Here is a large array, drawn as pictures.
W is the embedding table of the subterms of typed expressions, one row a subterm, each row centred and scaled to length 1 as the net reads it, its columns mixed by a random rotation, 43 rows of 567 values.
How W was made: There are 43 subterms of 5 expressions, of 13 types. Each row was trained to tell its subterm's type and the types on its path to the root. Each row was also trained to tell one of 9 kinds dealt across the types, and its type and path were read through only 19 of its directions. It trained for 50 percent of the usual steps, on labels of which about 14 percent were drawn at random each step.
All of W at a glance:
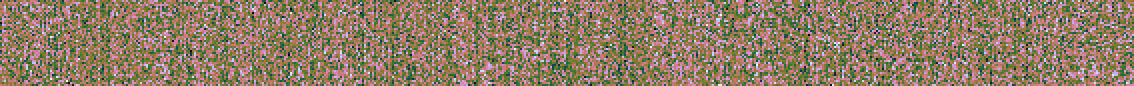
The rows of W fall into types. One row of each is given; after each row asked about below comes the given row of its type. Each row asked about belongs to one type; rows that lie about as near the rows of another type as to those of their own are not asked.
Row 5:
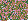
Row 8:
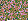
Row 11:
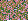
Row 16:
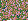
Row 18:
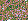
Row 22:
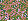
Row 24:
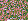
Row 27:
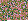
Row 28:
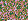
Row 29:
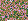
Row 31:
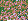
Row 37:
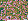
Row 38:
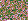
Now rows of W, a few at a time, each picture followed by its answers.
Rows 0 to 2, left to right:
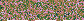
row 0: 28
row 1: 22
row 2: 16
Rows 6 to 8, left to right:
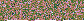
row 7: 24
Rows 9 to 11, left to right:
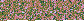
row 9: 11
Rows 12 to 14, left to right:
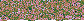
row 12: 22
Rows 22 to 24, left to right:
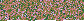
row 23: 16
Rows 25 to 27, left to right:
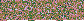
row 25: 11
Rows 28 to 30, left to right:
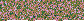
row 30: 22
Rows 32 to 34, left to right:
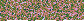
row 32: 16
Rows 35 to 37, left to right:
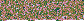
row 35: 38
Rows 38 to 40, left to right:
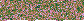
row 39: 18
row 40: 27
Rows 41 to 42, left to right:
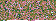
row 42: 24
